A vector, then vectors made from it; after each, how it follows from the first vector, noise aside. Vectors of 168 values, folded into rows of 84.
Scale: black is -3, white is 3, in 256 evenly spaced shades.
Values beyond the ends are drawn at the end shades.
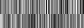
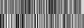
reversed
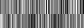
copied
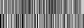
reversed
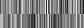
copied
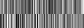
reversed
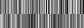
copied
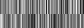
copied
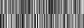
reversed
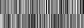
copied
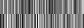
reversed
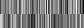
copied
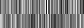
copied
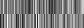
reversed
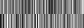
reversed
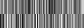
reversed
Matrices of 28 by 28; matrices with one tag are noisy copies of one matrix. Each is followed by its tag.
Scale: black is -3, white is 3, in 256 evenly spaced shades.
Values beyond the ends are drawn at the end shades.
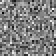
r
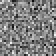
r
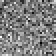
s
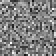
r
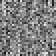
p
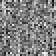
p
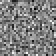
r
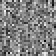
p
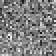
s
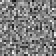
r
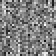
p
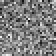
s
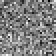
s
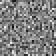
r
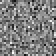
r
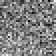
s
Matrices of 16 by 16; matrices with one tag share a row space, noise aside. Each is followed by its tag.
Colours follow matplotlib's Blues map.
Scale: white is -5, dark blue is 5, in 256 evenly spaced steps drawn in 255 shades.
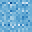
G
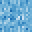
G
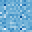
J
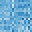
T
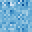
G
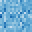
J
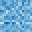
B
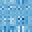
G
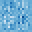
G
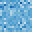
J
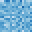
B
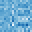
T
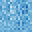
G
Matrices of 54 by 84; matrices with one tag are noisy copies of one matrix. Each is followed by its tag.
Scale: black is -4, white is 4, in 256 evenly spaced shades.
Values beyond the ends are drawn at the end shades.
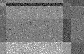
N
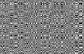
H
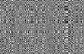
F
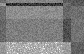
N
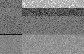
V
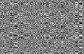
H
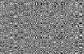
H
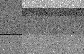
V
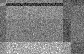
N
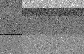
V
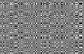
H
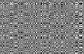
H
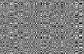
H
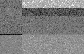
V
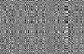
F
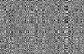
F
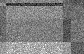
N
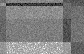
N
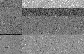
V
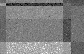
N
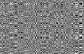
H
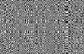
F
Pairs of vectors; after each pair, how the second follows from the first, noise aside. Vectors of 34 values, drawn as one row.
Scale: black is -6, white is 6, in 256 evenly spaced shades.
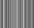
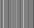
partly zeroed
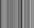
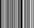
scaled up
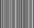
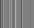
partly zeroed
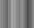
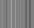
partly zeroed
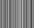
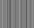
partly zeroed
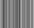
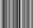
scaled up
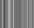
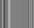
partly zeroed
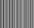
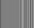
partly zeroed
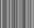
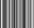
scaled up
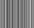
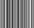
scaled up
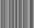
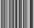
scaled up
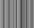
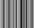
scaled up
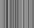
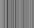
partly zeroed
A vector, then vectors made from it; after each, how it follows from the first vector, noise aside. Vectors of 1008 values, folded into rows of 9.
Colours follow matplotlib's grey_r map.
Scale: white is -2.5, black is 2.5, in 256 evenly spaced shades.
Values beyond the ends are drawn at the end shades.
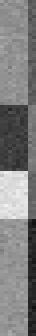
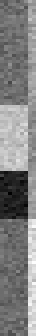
negated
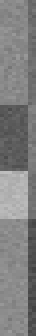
shrunk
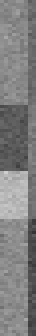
shrunk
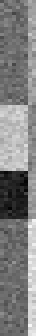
negated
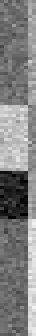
negated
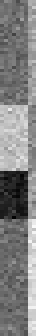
negated
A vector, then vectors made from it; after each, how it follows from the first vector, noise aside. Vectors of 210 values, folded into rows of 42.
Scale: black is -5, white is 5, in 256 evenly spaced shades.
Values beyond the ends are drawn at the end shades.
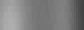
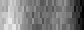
scaled up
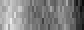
scaled up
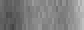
negated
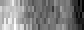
scaled up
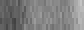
negated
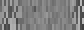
sign-scrambled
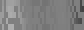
partly zeroed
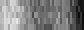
scaled up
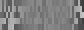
sign-scrambled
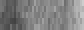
negated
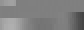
partly zeroed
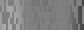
partly zeroed
